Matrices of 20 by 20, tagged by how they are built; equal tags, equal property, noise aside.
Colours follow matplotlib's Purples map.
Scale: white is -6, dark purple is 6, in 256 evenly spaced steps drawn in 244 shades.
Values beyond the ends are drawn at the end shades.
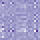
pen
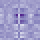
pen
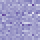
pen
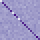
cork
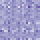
pen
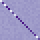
cork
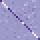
cork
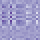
pen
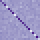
cork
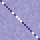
cork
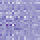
pen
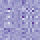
pen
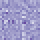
pen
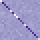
cork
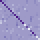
cork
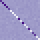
cork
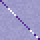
cork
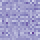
pen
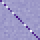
cork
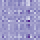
pen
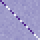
cork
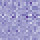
pen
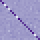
cork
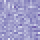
pen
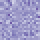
pen
